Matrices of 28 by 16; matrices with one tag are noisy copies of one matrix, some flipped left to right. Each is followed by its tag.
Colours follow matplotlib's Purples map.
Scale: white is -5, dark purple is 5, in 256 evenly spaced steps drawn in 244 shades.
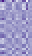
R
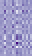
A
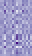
A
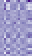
R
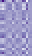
R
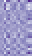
R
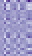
R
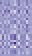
A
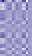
R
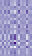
A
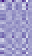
R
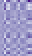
R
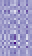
A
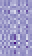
A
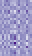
A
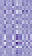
A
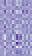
A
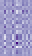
A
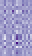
A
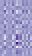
A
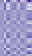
R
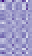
R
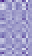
R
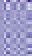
R
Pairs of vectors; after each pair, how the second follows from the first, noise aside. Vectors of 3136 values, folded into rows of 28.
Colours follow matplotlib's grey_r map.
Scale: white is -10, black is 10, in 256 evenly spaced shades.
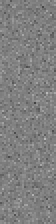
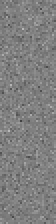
reversed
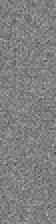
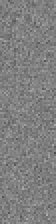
copied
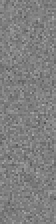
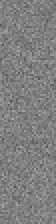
reversed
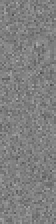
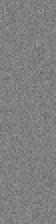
shrunk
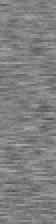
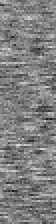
scaled up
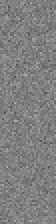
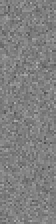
copied
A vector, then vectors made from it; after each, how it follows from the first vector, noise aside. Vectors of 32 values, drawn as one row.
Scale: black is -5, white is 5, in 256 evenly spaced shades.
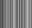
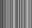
copied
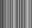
copied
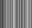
copied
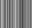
wrapped around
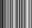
scaled up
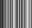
scaled up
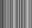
copied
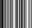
scaled up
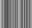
wrapped around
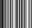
scaled up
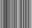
wrapped around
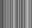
copied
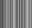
copied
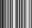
scaled up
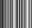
scaled up
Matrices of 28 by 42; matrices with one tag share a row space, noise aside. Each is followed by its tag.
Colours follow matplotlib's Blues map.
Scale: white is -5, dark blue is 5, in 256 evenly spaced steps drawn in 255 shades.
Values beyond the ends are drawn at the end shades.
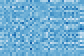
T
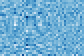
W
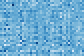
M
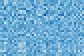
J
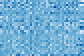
T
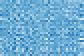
T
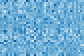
J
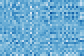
T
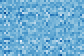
M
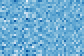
W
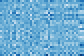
T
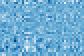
W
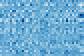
T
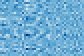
W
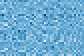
J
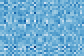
J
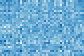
M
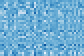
J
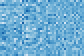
W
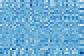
T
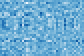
W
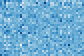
M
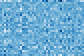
M
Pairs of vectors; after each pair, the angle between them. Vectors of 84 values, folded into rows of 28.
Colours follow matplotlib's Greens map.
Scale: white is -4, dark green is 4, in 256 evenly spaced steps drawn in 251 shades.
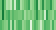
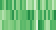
partly opposed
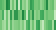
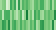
nearly opposite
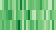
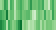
partly aligned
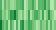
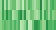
partly opposed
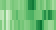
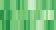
nearly opposite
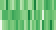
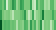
nearly opposite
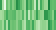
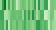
nearly opposite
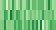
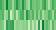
nearly opposite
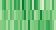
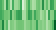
partly opposed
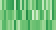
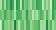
nearly parallel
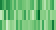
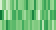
nearly opposite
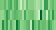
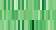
orthogonal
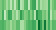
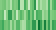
nearly parallel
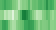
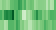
nearly opposite
